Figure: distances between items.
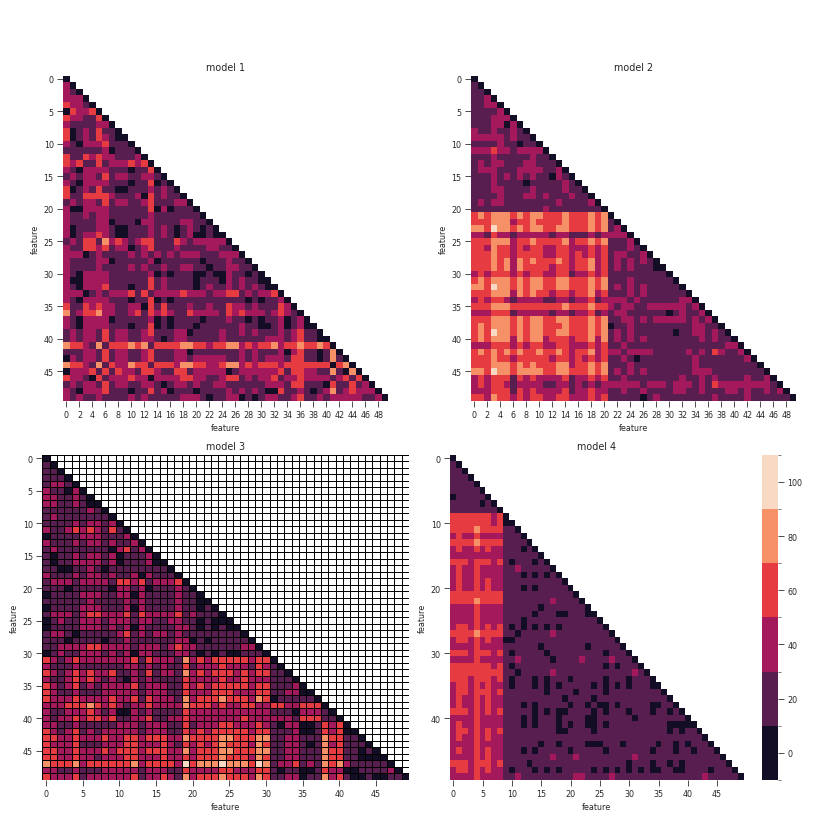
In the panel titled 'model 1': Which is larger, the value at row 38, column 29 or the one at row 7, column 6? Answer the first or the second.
the second
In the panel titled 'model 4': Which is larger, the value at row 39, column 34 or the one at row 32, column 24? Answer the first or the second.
the second
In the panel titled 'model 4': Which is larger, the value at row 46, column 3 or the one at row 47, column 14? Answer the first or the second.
the first
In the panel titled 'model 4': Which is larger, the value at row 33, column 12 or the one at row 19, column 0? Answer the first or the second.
the second
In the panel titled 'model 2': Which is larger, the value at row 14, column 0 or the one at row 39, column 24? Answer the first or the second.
the second
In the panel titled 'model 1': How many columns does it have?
50
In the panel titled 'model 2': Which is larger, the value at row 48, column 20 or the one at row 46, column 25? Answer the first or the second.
the first
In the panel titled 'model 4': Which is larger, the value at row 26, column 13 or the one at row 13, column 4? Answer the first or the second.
the second
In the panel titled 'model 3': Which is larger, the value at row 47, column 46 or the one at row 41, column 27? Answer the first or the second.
the second
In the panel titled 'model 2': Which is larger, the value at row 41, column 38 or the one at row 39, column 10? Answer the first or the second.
the second
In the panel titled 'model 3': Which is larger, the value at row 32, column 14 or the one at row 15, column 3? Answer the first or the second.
the first
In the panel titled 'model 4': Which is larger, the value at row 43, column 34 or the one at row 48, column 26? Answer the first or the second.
the first
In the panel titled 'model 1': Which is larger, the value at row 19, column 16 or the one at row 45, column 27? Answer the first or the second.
the second
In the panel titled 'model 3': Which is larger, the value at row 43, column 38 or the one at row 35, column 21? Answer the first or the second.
the first
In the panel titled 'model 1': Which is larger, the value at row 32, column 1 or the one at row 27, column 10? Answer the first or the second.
the second
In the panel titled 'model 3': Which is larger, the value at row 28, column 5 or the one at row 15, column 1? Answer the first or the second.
the first
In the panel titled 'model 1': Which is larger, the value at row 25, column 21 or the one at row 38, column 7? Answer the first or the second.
the first
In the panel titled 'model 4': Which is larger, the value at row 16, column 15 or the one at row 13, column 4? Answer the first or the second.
the second
